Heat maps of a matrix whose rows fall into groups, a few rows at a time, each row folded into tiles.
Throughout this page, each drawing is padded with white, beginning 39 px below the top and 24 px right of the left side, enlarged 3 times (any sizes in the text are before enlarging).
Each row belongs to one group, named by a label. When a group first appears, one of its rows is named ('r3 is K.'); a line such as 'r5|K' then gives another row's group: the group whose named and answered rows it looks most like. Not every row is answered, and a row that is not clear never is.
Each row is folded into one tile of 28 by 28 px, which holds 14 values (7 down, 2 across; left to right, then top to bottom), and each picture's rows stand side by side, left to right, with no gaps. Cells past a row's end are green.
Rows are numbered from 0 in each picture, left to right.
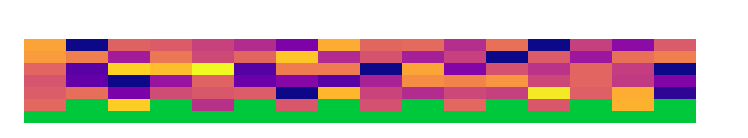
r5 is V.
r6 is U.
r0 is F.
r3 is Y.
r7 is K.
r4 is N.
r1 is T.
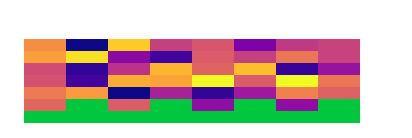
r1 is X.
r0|F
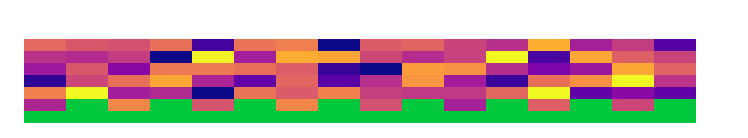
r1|V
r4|N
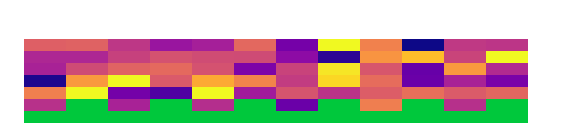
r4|F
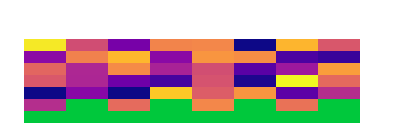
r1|Y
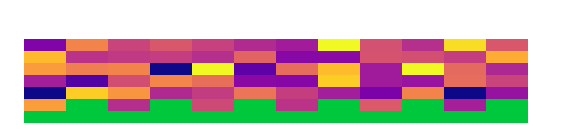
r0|Y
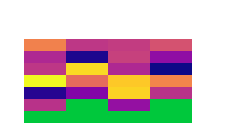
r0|X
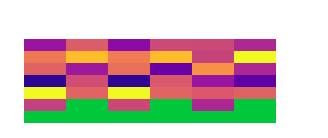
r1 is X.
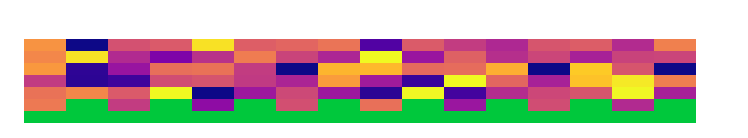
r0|F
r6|N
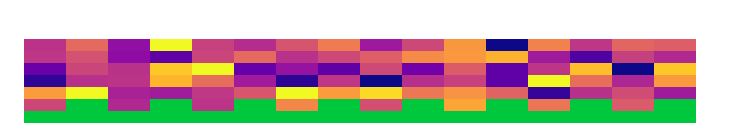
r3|K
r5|F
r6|X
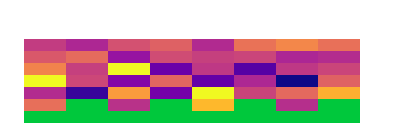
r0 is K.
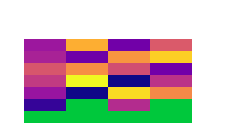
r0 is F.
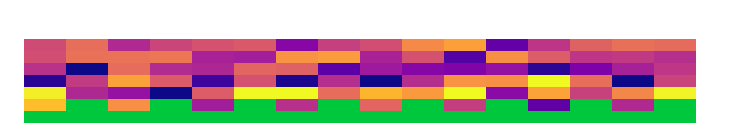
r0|K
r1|K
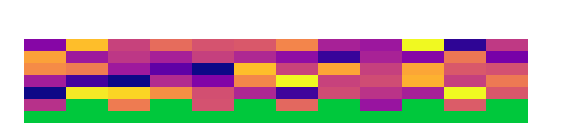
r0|Y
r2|N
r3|X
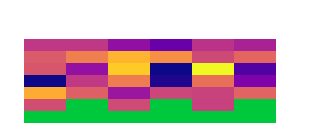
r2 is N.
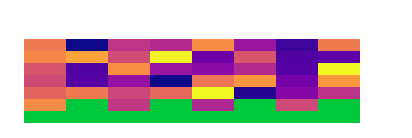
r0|F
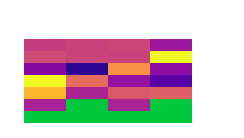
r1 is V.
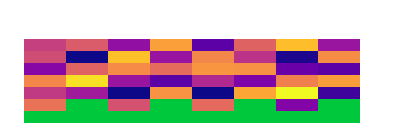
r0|V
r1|Y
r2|Y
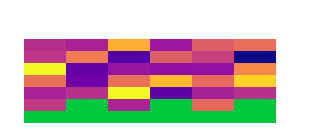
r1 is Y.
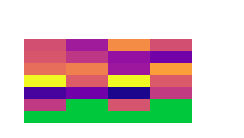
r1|X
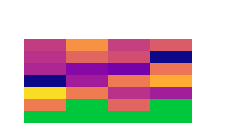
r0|K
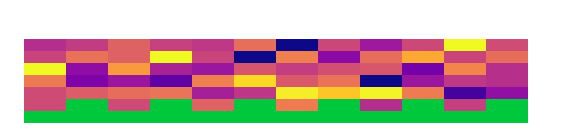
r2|V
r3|U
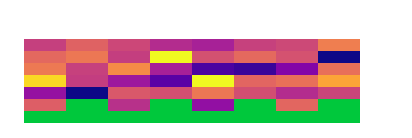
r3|V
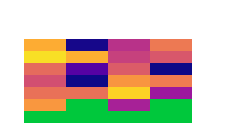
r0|F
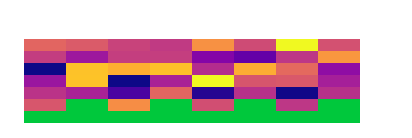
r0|N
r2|X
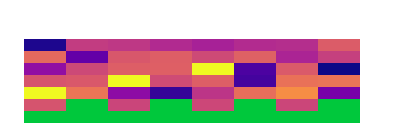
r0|U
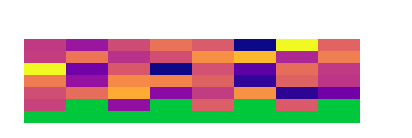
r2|F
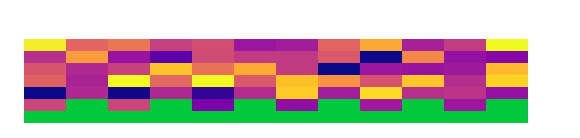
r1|X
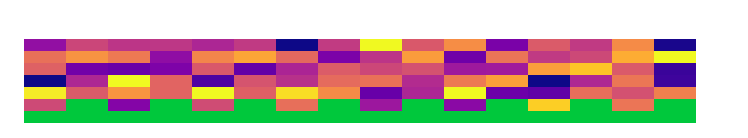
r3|U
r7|F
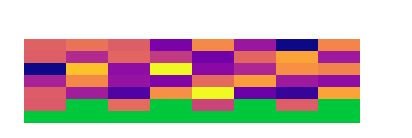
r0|N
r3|Y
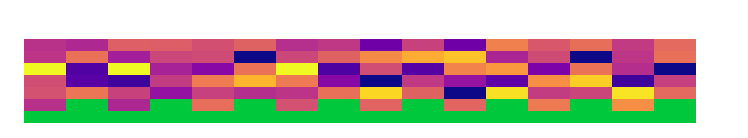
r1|T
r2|V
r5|Y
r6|V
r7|K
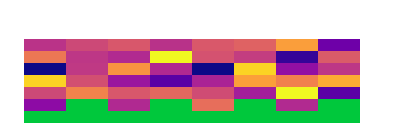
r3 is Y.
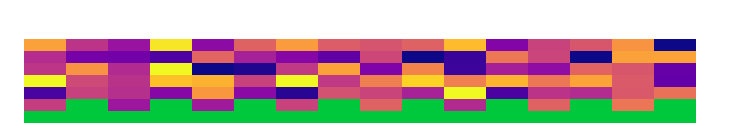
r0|X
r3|X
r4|V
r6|V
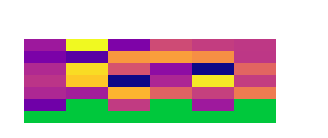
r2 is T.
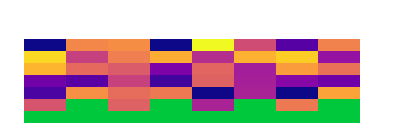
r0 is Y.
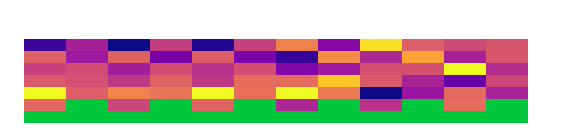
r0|U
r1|U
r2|U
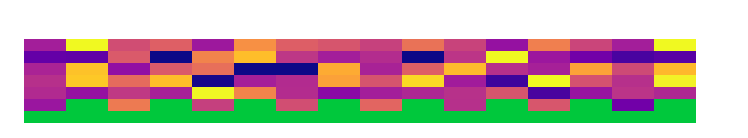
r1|V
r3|N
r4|V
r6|X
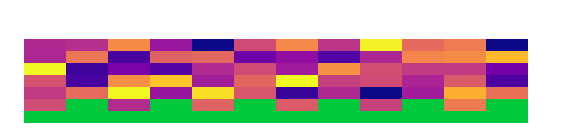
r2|U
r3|X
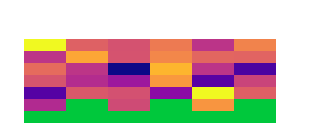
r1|N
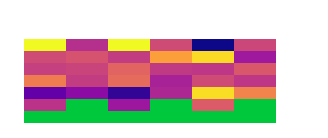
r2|U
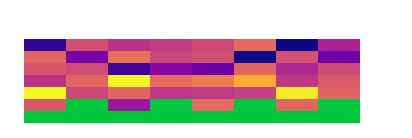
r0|U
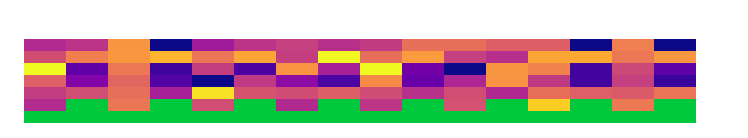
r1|F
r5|N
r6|F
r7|F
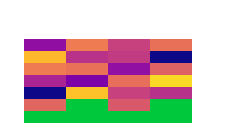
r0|Y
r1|V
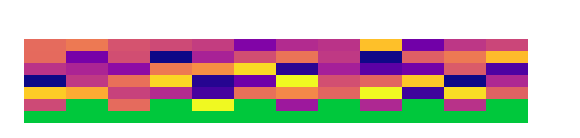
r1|V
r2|T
